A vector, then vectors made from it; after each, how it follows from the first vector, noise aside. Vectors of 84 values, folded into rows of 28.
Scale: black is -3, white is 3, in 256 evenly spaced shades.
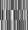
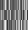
wrapped around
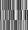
reversed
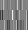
partly zeroed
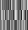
reversed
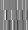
partly zeroed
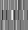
partly zeroed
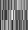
sign-scrambled
